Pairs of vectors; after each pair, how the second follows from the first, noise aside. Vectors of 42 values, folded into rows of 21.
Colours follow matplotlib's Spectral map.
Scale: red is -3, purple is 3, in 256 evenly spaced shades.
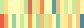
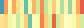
reversed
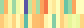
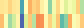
wrapped around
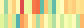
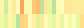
shrunk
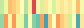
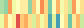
shuffled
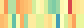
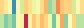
wrapped around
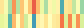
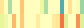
partly zeroed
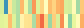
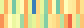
wrapped around
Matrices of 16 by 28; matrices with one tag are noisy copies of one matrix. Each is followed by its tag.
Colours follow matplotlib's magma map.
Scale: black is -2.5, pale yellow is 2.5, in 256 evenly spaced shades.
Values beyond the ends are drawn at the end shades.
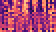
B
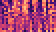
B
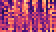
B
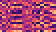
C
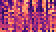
B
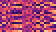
C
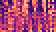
B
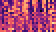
B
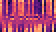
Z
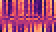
Z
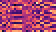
C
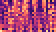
B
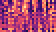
B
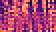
B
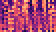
B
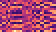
C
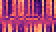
Z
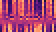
Z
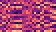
C
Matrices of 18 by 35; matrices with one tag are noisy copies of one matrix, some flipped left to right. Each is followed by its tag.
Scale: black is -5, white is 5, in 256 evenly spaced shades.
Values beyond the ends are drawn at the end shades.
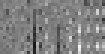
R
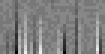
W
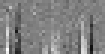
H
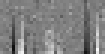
H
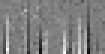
W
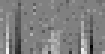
H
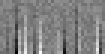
W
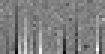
W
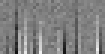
W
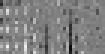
R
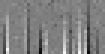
W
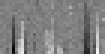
H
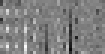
R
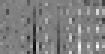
R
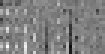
R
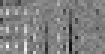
R
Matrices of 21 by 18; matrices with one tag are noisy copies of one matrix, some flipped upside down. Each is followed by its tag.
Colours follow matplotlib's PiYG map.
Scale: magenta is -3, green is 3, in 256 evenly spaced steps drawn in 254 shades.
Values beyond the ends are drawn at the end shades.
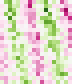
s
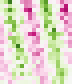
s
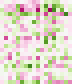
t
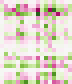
t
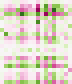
t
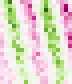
s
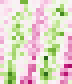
s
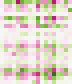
t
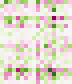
t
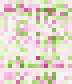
t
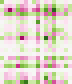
t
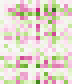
t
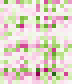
t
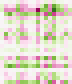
t
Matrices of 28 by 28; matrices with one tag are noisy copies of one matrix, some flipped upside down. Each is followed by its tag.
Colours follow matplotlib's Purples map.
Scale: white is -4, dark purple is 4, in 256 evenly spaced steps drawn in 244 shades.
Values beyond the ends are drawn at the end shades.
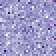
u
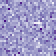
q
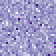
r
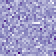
q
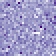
q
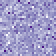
u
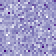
u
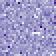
q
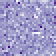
q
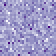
u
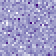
r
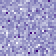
r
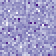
r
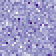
r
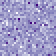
r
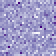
q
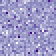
r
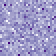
u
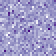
u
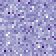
u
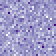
u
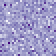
u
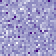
r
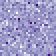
r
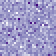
r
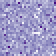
q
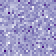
u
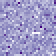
q
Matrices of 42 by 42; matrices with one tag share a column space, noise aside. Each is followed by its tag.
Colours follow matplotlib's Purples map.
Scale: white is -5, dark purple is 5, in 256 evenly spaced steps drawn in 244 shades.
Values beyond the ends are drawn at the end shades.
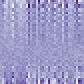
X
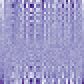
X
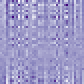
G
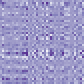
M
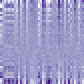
X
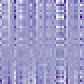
G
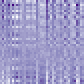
G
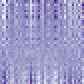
G
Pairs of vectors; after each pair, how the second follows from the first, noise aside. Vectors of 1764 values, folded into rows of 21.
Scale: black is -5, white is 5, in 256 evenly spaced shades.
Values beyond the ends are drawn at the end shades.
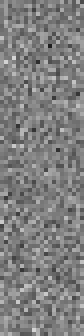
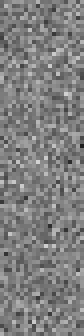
wrapped around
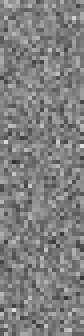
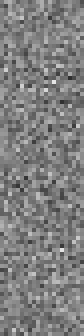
wrapped around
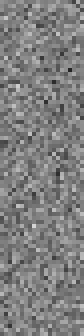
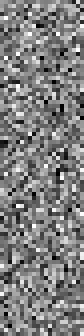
scaled up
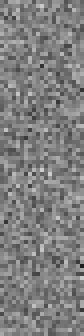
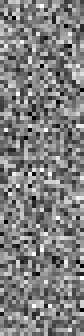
scaled up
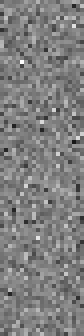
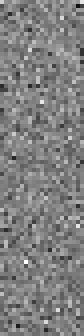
wrapped around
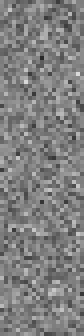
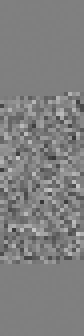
partly zeroed
